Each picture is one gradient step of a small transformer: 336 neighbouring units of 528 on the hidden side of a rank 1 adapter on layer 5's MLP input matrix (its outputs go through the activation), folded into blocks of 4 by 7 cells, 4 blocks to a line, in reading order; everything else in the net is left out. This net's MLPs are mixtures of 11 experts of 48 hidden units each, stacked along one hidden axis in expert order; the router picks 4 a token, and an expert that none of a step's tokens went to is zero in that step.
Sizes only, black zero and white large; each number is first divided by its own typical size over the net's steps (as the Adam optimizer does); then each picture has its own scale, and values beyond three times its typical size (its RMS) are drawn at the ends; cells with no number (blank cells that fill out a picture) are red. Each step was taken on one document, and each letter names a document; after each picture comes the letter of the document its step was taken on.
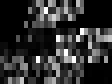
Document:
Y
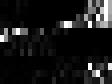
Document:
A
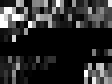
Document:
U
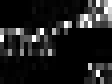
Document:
A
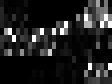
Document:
A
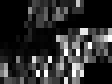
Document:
Y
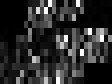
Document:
Y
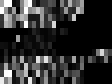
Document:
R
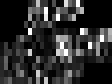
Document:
Y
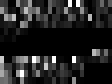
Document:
R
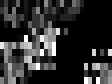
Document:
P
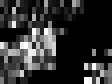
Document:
P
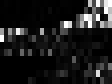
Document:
A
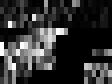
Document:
P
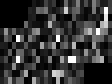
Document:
Y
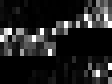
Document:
A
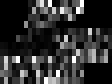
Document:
Y
